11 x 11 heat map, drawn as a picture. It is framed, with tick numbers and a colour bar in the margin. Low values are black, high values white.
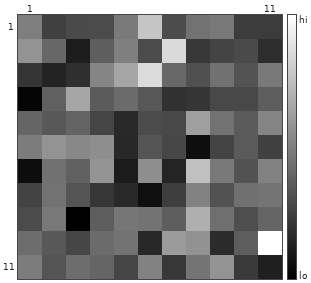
There is no seam. The top right is the smoothest part. Values change most from cell to cell in the top middle. On average the colour sits 40% of the way up the scale.
